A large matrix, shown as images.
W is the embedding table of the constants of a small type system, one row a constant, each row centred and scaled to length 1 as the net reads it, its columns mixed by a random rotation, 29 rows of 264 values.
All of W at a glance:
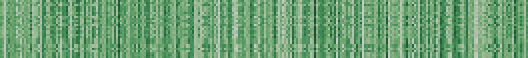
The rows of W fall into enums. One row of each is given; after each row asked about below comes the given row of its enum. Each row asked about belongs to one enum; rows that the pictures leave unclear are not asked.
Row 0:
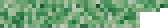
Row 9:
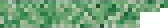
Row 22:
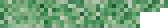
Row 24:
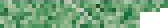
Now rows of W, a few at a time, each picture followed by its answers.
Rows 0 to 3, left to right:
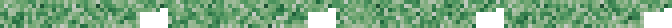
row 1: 9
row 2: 22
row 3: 0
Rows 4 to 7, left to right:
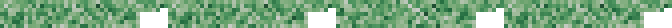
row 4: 0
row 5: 0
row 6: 24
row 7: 0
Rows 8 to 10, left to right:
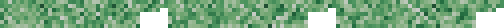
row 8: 22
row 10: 24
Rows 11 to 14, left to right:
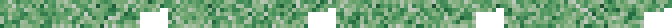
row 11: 9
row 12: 22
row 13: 0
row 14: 24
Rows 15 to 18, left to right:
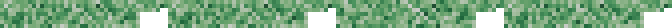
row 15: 0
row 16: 0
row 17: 24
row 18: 0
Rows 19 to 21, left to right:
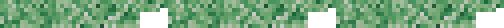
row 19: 9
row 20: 9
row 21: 9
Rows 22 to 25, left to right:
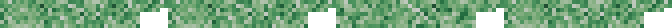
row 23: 22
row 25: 22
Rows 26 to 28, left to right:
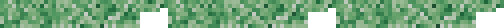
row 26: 9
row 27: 9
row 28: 9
